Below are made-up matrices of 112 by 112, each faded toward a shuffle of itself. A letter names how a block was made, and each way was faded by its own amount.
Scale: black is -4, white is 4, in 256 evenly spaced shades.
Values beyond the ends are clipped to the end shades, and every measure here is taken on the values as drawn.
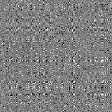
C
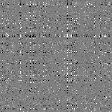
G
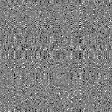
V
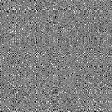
C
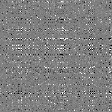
G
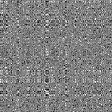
C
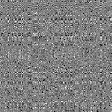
C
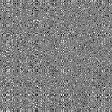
C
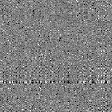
V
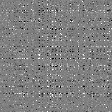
G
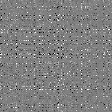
G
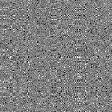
V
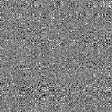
V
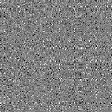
V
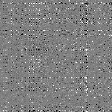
G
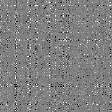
G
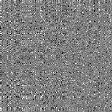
V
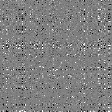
G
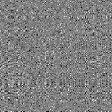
V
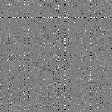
G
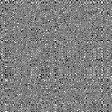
C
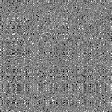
V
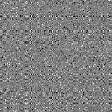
C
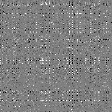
G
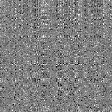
V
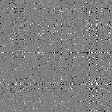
G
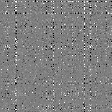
G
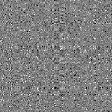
V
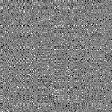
C
